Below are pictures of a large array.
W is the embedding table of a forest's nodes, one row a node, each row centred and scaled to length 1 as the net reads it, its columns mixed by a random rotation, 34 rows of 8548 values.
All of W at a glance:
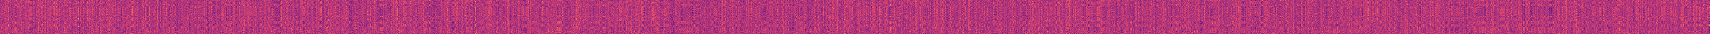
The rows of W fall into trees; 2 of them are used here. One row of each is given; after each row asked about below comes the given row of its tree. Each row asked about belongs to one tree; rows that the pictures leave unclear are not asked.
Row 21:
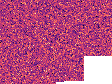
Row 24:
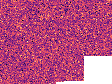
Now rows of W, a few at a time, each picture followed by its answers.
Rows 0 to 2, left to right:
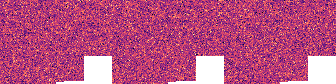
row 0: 21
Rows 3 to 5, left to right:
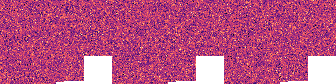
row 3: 24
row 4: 21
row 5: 21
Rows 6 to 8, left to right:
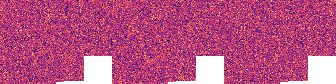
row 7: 24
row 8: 24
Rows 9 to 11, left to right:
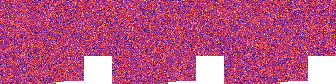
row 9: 24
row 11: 24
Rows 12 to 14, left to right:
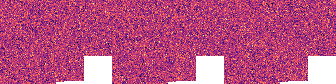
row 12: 24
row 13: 24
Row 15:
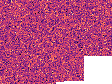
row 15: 24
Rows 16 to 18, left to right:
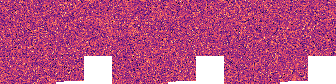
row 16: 21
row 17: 24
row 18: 24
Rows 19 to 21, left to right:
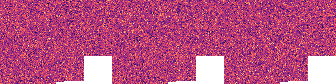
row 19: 24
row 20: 24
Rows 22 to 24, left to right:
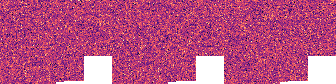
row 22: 21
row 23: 21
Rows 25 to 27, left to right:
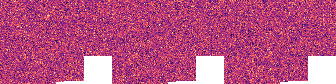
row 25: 24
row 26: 24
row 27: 21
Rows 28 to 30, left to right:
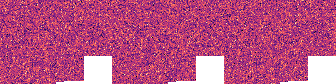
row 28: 21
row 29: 21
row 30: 21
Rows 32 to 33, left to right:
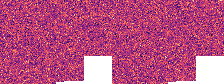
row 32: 21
